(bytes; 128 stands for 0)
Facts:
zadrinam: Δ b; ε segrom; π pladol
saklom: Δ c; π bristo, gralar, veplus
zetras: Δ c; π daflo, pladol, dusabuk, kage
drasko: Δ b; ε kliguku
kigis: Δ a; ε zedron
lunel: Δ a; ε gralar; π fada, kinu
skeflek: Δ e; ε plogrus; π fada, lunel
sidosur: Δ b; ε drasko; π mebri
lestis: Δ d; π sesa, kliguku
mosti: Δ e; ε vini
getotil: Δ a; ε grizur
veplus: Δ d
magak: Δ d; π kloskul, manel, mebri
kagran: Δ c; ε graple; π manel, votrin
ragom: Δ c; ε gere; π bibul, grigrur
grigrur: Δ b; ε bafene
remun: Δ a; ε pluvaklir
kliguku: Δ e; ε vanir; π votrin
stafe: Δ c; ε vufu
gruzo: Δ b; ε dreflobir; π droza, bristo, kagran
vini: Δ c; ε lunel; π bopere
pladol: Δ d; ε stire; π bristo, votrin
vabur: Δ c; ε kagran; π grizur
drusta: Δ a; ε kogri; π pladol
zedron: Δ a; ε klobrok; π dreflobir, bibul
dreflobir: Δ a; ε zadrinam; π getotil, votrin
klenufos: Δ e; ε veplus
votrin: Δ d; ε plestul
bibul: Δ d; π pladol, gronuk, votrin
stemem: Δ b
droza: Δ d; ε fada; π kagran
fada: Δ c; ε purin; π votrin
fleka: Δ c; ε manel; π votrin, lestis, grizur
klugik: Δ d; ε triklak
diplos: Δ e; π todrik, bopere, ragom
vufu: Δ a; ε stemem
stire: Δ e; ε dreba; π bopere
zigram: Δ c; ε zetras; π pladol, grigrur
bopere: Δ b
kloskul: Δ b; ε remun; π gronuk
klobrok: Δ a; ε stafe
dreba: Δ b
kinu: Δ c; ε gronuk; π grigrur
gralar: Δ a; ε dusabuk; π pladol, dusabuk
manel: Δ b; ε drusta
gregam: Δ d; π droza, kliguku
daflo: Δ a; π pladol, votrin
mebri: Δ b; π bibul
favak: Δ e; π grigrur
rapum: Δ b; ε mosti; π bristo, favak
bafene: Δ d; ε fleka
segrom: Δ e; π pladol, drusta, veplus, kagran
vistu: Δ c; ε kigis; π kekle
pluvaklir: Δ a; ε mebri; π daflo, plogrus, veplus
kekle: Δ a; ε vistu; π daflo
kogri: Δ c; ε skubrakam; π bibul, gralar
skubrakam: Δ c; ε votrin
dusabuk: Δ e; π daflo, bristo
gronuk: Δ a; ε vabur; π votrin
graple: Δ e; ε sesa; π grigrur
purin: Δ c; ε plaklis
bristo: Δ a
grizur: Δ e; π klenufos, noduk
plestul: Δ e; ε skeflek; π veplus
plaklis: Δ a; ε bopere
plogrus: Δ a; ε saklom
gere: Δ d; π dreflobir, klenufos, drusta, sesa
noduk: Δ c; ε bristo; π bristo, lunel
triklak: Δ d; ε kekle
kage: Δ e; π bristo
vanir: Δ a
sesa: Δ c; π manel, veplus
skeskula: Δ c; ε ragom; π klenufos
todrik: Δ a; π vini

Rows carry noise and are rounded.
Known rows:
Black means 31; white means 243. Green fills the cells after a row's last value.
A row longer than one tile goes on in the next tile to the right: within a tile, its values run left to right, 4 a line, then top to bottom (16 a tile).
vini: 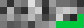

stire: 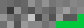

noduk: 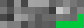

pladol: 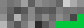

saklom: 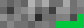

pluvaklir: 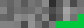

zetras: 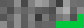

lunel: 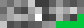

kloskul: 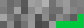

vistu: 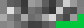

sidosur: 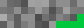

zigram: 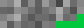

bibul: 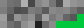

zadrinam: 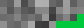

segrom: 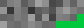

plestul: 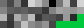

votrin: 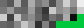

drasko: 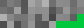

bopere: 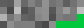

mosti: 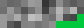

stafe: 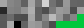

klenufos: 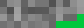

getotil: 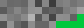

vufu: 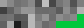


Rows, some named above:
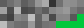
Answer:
kliguku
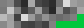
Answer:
kekle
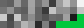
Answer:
votrin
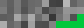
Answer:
daflo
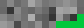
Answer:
dusabuk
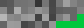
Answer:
plaklis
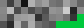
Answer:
kogri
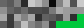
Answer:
plestul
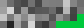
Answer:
drusta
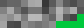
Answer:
mosti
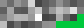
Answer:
lunel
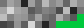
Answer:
manel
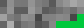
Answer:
klugik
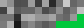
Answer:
zedron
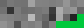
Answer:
dusabuk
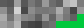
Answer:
fada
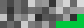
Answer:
skeflek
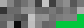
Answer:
vufu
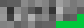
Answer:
kage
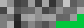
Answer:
zedron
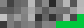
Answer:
plogrus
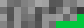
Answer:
sesa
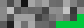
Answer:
kogri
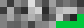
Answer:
vini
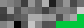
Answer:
klobrok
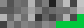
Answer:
plogrus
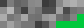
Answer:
triklak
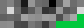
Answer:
kigis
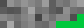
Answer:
veplus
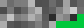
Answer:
gralar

